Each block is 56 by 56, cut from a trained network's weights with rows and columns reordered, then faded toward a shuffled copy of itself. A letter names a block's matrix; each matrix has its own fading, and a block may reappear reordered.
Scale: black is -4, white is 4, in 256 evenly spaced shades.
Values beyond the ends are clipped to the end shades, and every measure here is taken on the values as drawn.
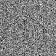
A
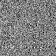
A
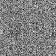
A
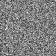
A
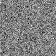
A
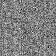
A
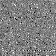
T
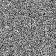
A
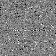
T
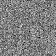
A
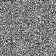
A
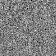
A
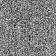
A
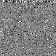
T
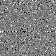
T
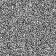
A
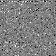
T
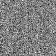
A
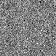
A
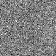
A
